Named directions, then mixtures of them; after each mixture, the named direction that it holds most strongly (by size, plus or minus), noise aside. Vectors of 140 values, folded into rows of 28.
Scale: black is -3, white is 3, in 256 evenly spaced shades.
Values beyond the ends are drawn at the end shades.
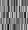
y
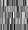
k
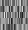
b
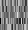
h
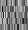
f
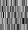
f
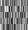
b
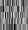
b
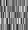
h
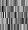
f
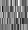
f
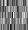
k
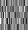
f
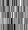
b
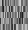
b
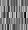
y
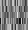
h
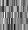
b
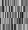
b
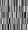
y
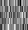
y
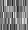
k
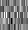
b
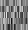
b
